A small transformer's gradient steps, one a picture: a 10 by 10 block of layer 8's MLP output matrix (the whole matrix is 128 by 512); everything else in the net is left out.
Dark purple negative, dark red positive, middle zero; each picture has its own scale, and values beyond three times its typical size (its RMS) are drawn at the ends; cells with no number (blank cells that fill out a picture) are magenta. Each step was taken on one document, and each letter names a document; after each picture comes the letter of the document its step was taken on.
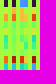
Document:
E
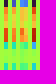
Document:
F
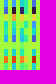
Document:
E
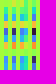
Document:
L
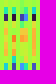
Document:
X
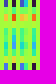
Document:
E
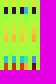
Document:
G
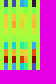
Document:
E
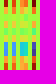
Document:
F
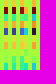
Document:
L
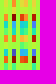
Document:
X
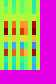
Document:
F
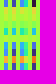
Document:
E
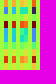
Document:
F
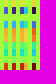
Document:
G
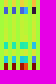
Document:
G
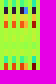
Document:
G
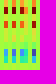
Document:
L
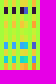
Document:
G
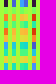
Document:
F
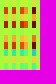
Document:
L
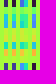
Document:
E
